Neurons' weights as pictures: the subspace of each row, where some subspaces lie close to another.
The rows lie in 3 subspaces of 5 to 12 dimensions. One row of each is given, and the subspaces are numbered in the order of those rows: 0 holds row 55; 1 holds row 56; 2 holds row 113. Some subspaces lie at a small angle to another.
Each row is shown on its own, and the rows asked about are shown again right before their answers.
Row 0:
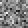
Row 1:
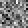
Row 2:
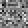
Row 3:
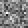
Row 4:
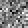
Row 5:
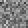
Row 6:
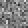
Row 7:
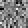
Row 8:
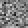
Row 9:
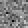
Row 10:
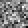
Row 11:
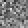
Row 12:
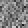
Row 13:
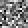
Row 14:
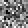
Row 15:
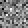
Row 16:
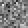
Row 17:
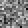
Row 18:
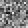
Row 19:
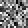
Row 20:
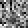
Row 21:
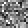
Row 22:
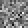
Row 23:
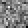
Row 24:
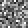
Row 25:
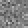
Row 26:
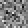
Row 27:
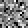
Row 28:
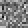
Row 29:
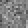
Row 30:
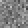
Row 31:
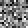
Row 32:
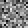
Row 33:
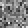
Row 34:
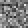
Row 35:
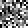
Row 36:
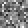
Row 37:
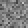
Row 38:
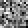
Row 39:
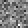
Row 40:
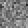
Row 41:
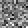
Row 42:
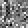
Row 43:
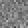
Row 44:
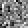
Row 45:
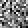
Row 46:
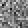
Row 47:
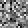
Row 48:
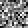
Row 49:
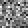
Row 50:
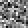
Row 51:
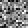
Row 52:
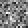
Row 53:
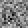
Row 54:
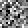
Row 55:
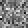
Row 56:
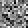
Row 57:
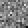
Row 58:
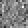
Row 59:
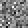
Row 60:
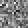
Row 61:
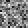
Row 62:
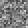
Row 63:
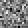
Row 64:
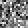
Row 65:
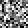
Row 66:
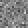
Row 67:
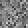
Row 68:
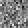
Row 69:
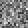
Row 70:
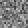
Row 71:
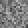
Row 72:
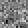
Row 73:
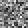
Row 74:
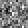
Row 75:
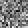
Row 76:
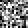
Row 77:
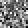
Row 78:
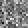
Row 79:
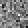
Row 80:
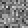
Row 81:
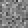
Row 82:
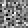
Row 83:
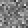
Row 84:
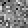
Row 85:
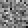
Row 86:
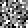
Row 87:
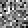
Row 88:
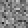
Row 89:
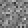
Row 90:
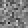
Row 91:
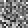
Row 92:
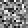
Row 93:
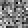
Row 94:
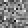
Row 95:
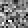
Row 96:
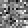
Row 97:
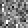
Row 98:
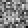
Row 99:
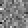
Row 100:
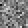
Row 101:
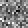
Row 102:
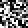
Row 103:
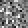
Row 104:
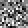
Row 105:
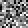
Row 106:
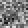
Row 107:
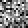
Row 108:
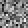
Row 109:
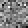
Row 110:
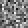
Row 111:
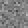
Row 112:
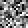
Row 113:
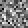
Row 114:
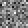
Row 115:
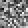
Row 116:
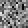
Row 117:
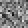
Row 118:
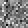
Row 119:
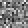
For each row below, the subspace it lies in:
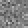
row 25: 1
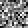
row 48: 1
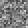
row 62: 0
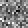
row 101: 0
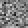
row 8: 1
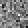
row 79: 0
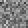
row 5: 0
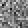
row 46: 0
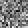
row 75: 2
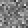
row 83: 2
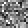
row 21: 2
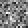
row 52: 0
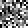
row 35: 2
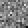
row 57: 2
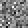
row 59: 2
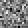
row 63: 0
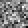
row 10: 1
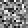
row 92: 0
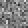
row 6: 2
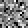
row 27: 1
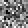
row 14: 0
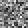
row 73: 1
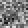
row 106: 2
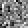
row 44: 1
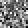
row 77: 1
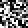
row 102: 1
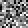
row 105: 2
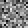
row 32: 0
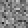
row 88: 2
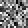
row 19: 1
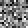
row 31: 1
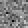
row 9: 0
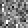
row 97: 2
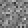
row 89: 0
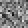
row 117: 1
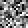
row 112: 2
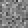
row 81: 1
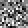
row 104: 1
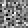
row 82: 1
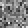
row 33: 2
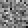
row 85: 0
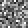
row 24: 1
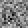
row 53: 2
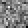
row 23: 2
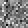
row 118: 0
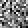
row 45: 0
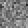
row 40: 2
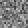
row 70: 0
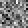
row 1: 1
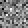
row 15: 0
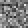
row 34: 1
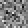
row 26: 0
